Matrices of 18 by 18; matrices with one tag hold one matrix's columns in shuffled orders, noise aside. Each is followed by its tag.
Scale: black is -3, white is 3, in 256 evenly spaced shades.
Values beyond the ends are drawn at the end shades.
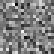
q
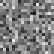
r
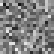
q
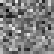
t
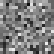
q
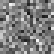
r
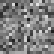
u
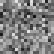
t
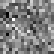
t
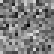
t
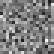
r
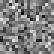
r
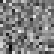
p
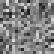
u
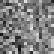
p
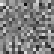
q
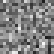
p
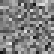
q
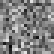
p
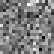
t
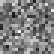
t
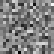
q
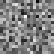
r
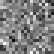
r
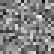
r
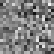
u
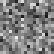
t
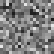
u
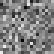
u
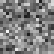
t
